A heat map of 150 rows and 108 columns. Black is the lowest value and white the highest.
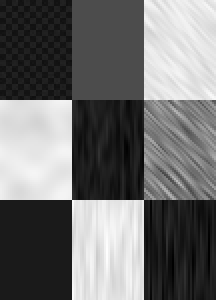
The table splits into 3 rows of 3 panels. Panel 1,1: very low, checkered, faint in contrast. Panel 1,2: low, flat. Panel 1,3: very high, slanting down to the right, faint in contrast. Panel 2,1: very high, smooth, faint in contrast. Panel 2,2: very low, streaked downward, faint in contrast. Panel 2,3: middling, slanting down to the right. Panel 3,1: very low, flat. Panel 3,2: very high, streaked downward, faint in contrast. Panel 3,3: very low, streaked downward, faint in contrast.
